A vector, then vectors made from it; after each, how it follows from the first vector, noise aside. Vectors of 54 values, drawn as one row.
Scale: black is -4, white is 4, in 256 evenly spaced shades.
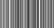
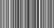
copied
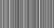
shrunk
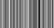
sign-scrambled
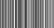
reversed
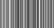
copied
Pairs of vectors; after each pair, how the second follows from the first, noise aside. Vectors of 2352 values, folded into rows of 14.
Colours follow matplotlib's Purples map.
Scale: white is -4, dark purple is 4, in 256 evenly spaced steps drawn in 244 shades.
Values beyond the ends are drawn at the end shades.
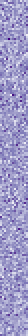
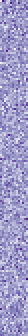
wrapped around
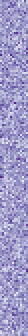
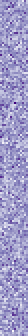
copied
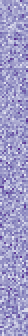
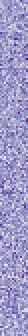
copied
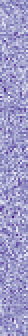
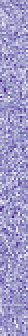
copied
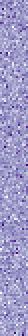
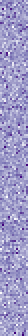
copied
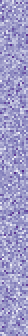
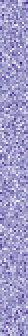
wrapped around
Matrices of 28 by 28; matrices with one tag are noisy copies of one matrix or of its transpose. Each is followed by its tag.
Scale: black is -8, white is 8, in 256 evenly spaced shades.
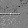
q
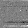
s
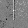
q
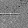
q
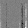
s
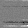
s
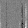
s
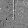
q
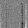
s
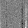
s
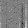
s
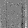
s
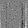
s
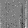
s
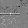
q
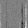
s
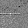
q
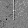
q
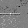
q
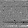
s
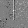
q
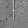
q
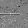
q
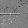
q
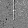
q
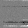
s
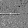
q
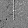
q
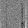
s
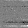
s
